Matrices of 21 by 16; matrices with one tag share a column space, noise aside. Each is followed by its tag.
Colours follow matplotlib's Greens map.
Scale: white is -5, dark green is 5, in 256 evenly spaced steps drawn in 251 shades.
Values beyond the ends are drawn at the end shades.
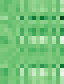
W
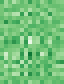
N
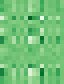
W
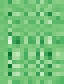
N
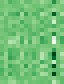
N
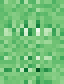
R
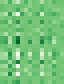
N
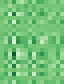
N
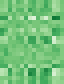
W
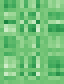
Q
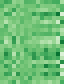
N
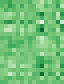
Q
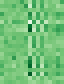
Q
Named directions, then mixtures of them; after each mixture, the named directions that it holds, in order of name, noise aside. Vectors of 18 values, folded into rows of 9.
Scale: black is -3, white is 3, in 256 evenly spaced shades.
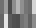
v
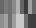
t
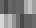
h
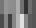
h, t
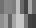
t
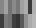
h, t, v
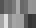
h, t, v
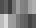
h, t, v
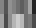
t, v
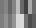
t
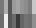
v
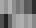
h, v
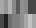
h, t, v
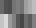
h, v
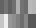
h, t, v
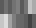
h, t, v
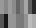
h, t, v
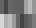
h
